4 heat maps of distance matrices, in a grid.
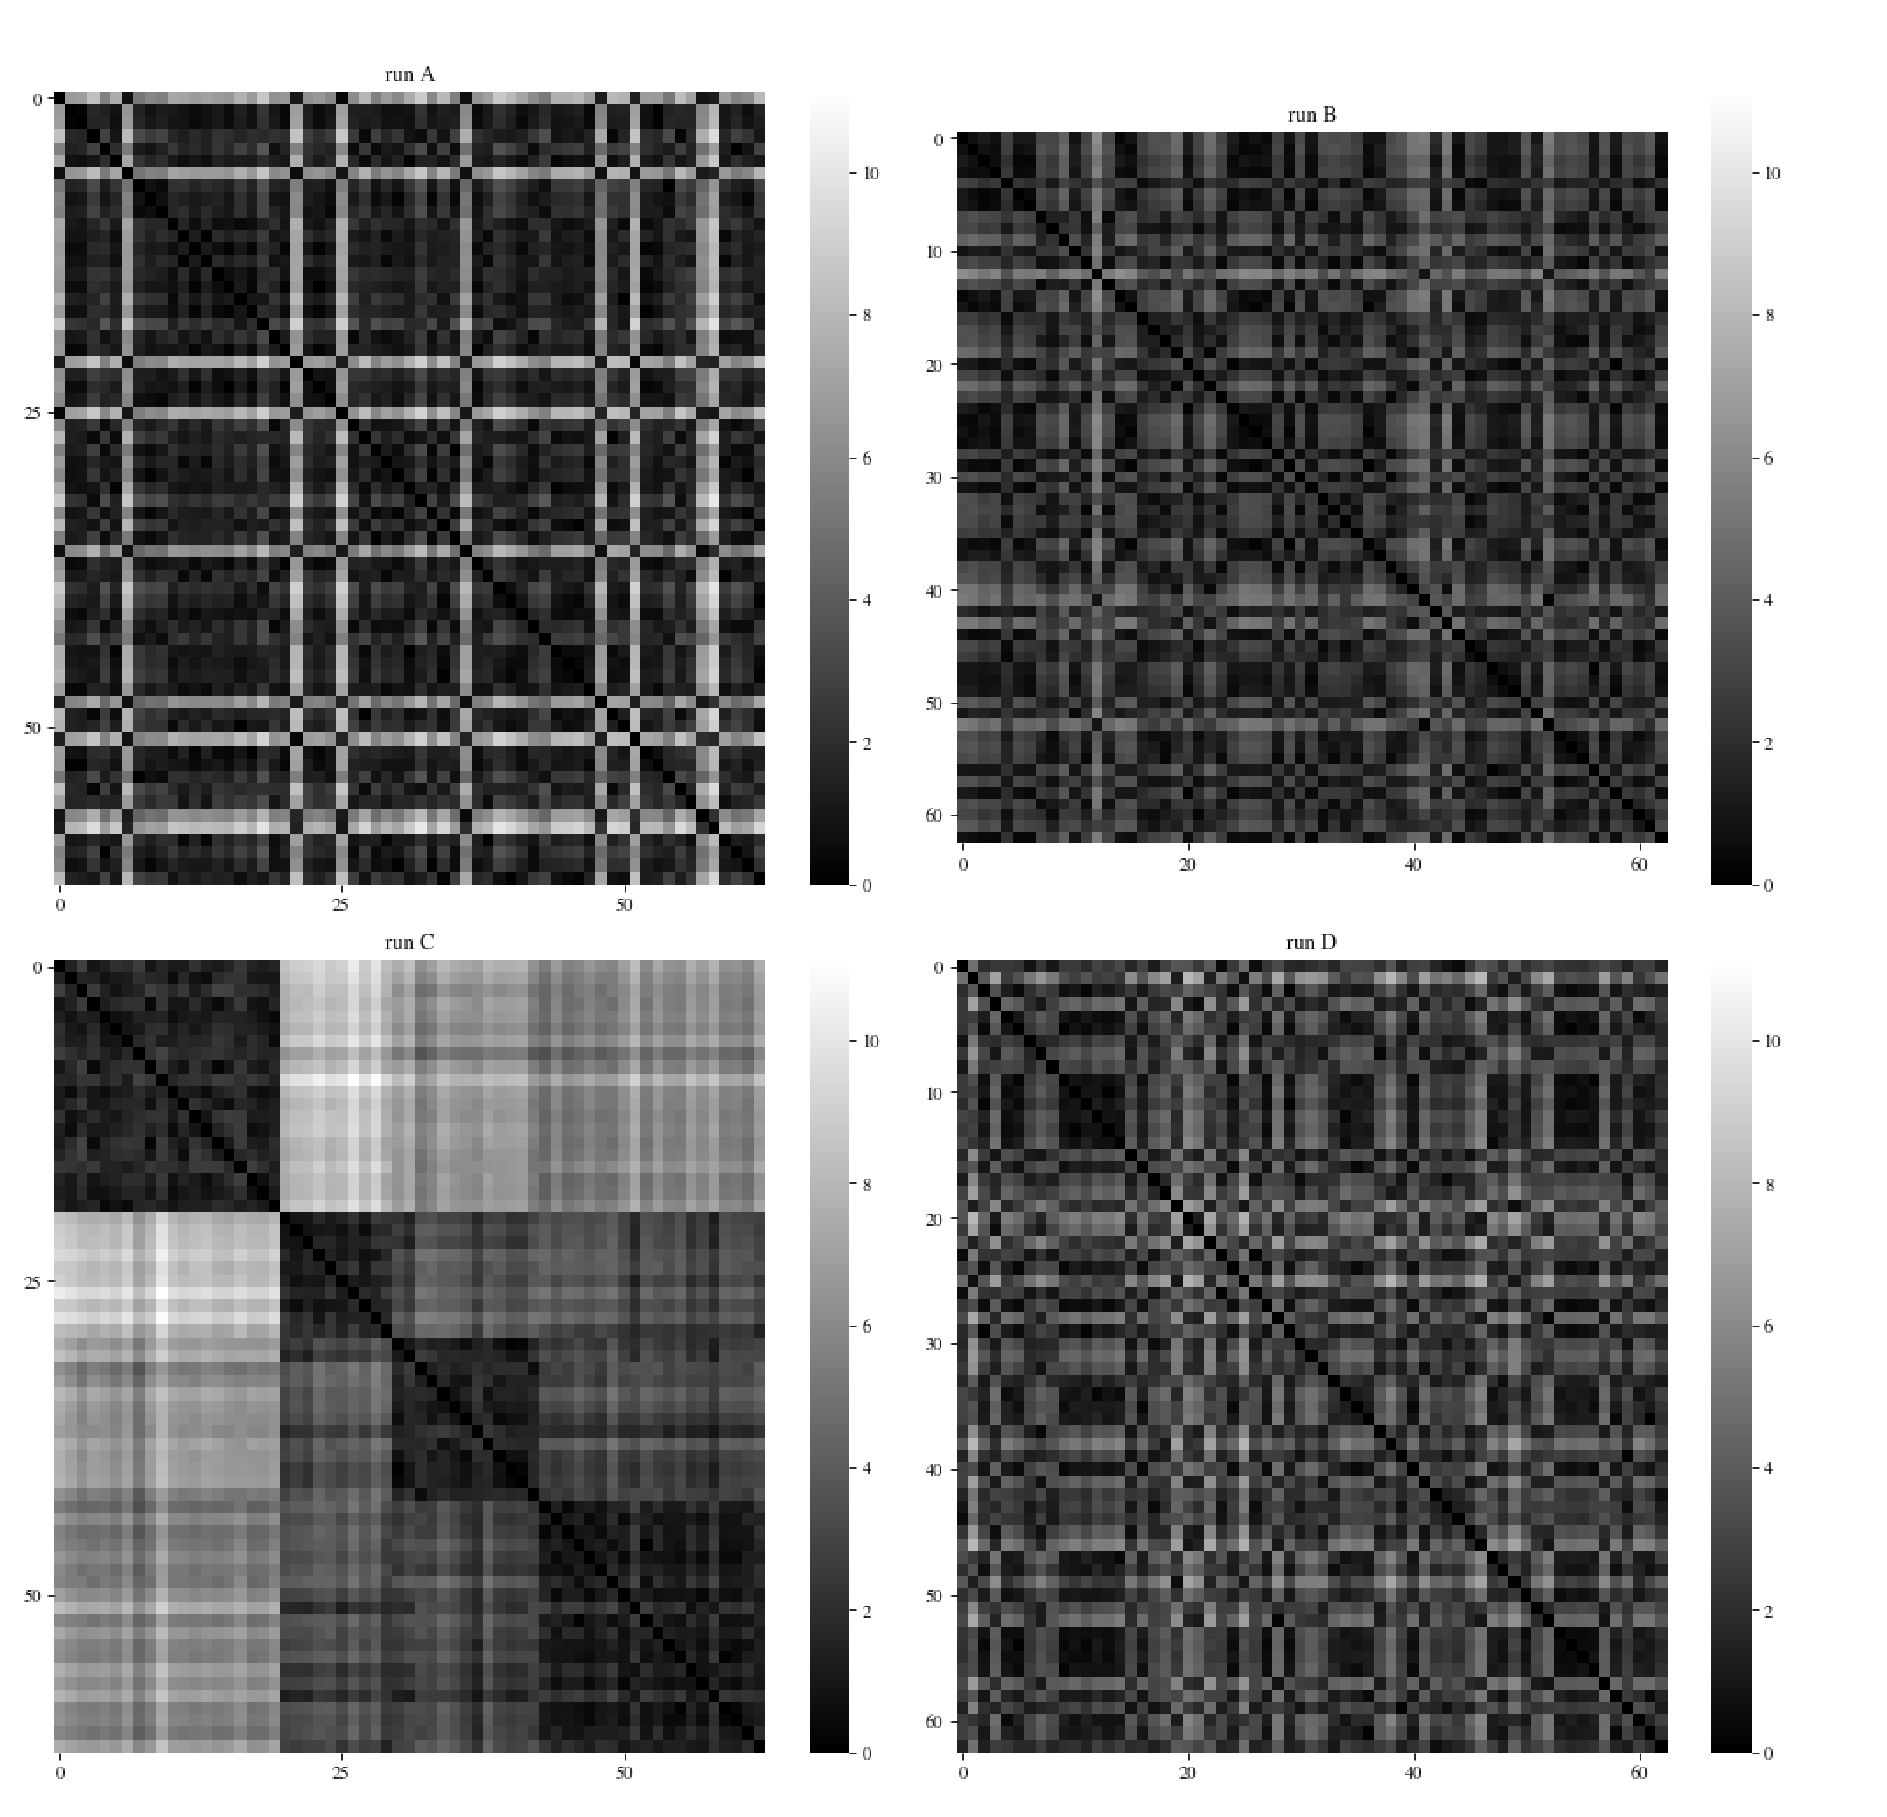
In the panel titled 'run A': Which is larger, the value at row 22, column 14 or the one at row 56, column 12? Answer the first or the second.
the second
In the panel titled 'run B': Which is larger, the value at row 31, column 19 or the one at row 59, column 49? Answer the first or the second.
the first
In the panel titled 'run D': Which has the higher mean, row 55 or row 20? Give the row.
20
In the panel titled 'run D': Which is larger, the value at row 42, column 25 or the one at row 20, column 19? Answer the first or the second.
the second
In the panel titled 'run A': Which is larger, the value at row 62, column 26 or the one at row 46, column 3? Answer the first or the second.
the first
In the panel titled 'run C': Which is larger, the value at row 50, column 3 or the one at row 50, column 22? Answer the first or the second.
the first
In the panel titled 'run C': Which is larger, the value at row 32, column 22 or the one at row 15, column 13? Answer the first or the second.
the first
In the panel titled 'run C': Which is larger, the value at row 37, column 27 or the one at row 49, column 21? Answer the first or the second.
the second
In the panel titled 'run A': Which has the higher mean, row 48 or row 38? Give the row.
48
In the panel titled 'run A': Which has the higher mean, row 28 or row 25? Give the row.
25
